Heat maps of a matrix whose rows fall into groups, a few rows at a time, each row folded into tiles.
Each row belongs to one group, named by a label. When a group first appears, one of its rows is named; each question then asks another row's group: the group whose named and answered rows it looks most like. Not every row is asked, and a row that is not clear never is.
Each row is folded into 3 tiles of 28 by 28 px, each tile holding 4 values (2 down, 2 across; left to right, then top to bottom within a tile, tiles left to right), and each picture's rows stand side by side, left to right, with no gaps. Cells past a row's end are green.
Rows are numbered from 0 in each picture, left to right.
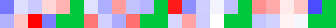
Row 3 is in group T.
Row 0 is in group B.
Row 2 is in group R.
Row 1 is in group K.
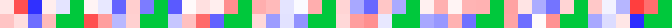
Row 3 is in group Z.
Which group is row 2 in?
B
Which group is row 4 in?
R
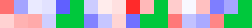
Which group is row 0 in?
R
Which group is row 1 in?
B
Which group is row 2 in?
K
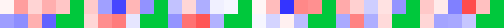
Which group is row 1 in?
R
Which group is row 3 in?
Z
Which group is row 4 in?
T
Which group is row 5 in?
Z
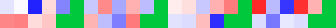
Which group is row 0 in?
R
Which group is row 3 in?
Z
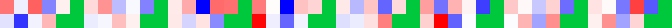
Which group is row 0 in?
K
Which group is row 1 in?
T
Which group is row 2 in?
Z
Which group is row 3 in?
Z
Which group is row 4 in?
K
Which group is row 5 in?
R
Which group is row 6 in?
T
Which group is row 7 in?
T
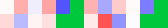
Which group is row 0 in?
T
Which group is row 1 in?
R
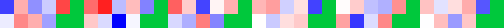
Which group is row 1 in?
T
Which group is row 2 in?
Z
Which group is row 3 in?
T
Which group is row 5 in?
T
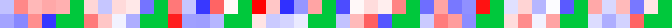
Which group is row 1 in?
R
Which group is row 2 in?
Z
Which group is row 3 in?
Z
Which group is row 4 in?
B
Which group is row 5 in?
B
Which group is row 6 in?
T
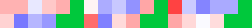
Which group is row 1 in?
K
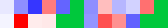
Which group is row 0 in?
R
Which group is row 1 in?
B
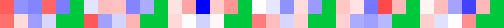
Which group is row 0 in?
R
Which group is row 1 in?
K
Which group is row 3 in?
R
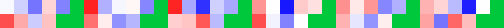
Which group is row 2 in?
R
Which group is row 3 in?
Z
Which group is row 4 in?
K
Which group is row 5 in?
K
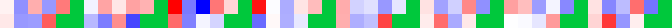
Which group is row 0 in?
K
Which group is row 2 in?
Z
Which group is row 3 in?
Z
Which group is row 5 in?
R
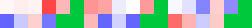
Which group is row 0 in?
B
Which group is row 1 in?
Z
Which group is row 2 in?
R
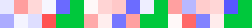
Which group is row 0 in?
T
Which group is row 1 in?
K
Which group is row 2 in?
R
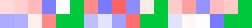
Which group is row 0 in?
K
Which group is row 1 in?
K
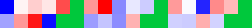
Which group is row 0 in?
B
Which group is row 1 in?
T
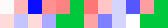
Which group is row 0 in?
Z
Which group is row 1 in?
K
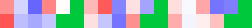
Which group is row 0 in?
Z
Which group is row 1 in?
T
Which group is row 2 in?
K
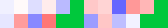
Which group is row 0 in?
T
